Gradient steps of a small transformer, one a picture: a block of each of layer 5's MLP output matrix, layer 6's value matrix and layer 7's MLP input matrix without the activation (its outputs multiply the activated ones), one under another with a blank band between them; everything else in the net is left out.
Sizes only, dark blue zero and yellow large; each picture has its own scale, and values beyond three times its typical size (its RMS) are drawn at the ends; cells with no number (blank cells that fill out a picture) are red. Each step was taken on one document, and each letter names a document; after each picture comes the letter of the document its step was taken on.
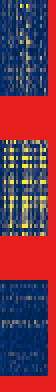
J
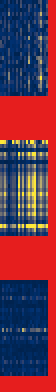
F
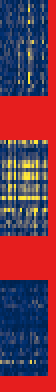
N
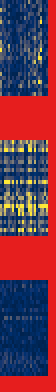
F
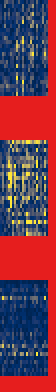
N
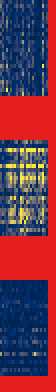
N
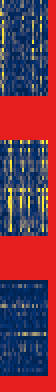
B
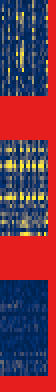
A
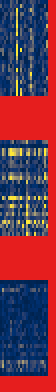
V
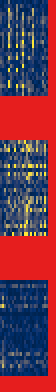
A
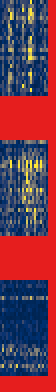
J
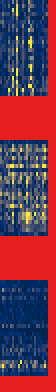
V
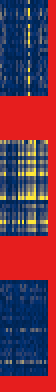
F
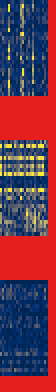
A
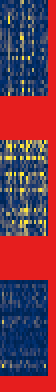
A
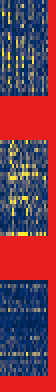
N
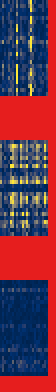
V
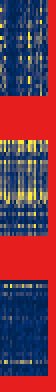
F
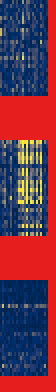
B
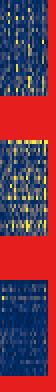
N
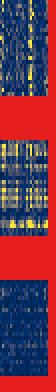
J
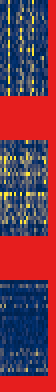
N
